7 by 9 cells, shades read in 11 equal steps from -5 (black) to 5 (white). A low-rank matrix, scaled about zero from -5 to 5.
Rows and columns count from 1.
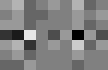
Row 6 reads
0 1 -1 0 0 0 1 0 0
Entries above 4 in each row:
0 0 0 0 0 0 0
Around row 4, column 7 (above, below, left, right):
1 3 1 1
